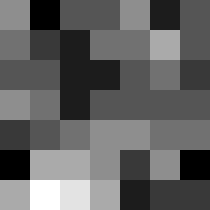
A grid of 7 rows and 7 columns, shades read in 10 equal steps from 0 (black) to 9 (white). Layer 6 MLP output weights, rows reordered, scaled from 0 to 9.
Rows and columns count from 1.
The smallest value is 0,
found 3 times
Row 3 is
3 3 1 1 3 4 2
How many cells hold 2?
6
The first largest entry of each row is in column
1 6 6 1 4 2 2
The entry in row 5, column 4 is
5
